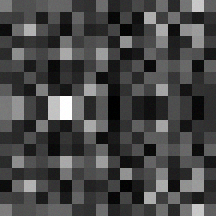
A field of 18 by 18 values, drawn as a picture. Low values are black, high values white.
Most values sit low, with a long tail of high ones. The grain is fine, like static. No seam splits the table. The top and bottom halves mirror each other. On average the colour sits 30% of the way up the scale. No overall slope runs across the table.
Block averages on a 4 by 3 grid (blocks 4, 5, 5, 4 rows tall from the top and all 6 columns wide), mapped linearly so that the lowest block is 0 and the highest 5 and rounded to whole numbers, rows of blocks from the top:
205 / 311 / 311 / 205
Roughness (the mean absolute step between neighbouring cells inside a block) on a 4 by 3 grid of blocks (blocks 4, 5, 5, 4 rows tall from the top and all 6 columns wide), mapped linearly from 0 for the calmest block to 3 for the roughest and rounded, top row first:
0 0 3
1 1 0
1 1 0
0 0 3
